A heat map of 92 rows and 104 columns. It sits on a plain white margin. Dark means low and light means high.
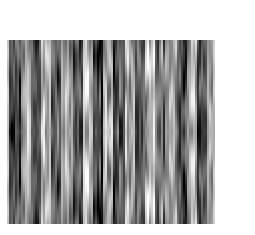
Slope: none. Grain: streaks running down. Stripes: upright, repeating 10 times. Mirror symmetry: top to bottom.
